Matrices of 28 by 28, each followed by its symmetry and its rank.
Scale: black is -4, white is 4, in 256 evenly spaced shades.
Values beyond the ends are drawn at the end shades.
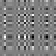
neither, rank one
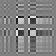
symmetric, rank one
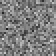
neither, full rank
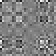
symmetric, rank three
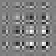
symmetric, rank one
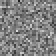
neither, full rank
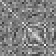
symmetric, rank five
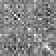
symmetric, rank five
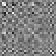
symmetric, rank three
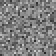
neither, full rank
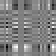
neither, rank one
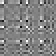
symmetric, rank three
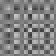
symmetric, rank one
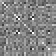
symmetric, rank five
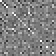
symmetric, rank five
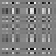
neither, rank one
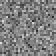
neither, full rank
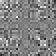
symmetric, rank three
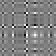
symmetric, rank one
